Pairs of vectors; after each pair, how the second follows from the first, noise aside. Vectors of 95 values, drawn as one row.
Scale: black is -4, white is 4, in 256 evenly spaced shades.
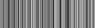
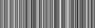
negated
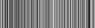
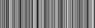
shuffled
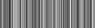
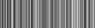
shuffled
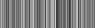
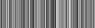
negated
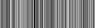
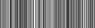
negated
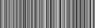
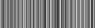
negated
